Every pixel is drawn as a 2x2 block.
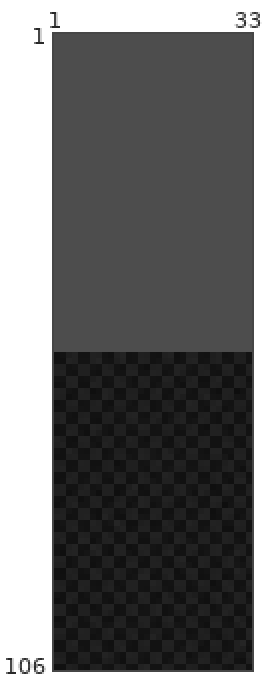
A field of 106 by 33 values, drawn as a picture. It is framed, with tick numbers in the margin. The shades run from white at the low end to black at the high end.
The table splits into 2 rows of 1 panel. Panel 1,1: high, flat. Panel 2,1: very high, checkered, faint in contrast.
